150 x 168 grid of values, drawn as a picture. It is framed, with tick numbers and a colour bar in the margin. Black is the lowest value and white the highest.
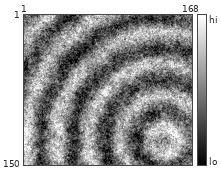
Concentric rings centre on the bottom right. No single row or column stands out from its neighbours. No seam splits the table. No overall slope runs across the table.
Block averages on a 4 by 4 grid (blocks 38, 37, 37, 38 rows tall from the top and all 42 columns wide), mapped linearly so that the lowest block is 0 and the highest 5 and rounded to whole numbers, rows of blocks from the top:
2110
1121
3113
4005
